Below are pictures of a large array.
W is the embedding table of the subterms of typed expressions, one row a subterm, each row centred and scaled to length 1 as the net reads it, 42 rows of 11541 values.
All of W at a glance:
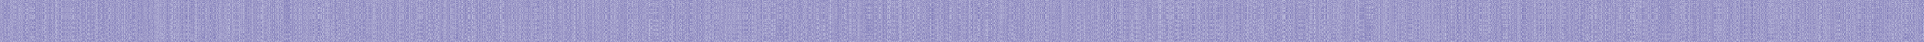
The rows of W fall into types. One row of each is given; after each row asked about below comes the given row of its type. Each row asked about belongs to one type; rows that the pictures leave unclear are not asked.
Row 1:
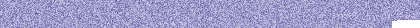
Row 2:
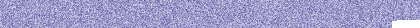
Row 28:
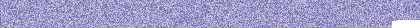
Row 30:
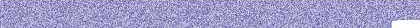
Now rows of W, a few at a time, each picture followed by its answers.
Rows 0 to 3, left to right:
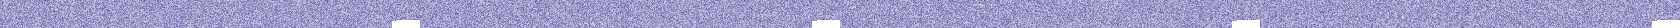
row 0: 28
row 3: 30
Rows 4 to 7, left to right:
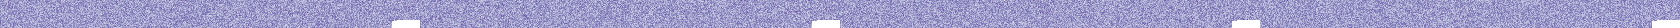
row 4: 28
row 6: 1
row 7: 1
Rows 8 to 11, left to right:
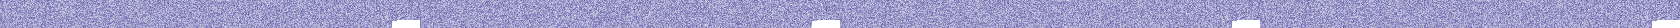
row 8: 1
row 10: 1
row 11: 1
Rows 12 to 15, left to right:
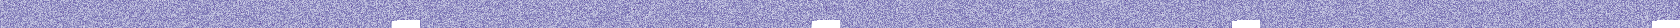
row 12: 30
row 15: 1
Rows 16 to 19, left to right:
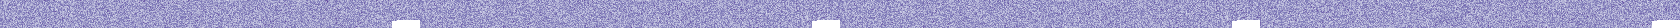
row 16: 28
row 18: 1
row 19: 28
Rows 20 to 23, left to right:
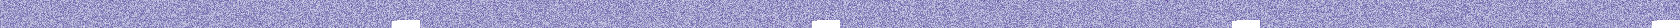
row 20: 30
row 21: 1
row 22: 28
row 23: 28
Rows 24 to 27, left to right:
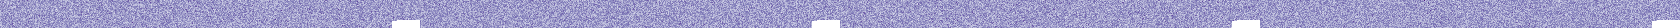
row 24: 2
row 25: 30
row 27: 28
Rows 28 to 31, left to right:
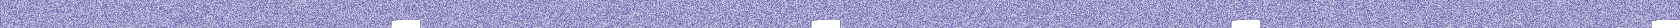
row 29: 30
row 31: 28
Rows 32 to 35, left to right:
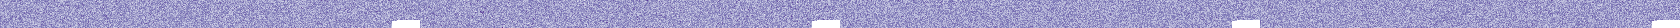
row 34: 2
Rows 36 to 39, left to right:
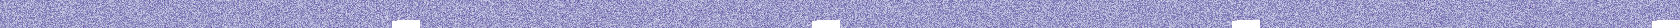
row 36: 1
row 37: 2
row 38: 2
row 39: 28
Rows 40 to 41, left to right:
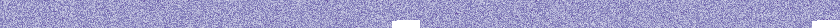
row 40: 28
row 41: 1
